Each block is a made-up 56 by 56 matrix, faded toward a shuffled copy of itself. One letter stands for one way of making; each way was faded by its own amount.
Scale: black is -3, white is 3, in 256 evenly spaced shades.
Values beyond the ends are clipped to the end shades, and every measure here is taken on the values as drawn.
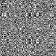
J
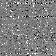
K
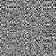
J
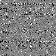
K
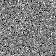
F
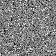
F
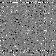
K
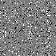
K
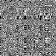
J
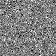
F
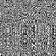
J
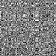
J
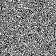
F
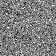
F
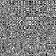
J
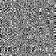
J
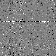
K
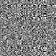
J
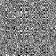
J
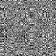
J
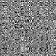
J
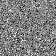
F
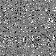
K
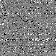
K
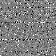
K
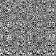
J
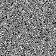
F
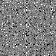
K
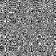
J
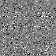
K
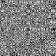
J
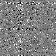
K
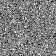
F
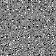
K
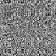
J
